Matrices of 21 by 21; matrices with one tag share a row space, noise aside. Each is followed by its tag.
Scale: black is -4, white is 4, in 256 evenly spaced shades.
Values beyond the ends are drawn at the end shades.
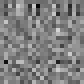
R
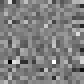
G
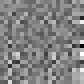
G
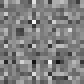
R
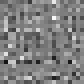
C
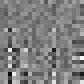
G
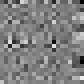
G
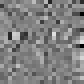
G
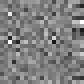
G
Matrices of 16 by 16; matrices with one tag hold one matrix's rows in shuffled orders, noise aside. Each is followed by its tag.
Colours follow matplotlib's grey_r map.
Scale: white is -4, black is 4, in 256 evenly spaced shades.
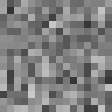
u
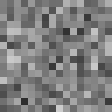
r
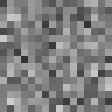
r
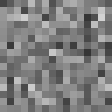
u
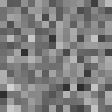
r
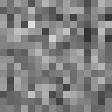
u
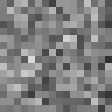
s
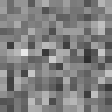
u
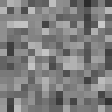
u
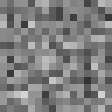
u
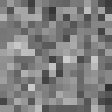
s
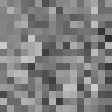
s
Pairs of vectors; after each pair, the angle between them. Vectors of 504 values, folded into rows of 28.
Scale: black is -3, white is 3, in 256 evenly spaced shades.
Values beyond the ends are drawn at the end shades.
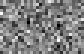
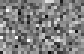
partly aligned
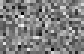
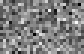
orthogonal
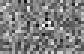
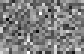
orthogonal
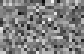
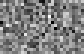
partly aligned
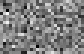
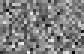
partly aligned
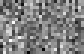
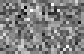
orthogonal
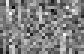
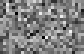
partly aligned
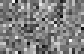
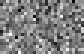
partly opposed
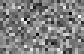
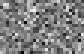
partly opposed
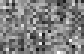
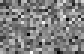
partly opposed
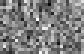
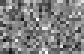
nearly parallel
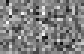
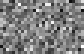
orthogonal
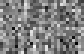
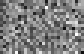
partly opposed
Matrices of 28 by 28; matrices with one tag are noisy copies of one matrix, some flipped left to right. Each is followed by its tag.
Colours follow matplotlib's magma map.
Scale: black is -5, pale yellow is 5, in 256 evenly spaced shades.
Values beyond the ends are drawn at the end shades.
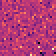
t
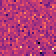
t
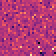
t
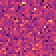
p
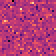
p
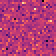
p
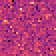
p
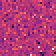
t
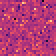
p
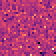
t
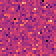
p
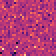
t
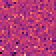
t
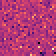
t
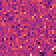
t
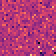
t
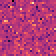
p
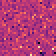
t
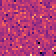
t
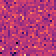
t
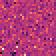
t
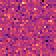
p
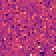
t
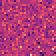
t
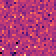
t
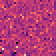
t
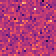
p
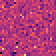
t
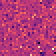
t
